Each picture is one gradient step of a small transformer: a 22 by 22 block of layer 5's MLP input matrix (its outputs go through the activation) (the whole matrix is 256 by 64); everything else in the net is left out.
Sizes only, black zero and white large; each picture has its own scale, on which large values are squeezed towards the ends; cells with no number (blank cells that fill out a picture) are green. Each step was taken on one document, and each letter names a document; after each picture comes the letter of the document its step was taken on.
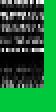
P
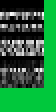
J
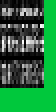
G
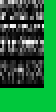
G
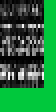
G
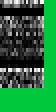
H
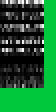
P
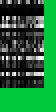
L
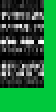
G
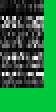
L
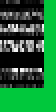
J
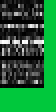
G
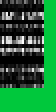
P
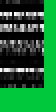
J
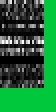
P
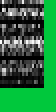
G
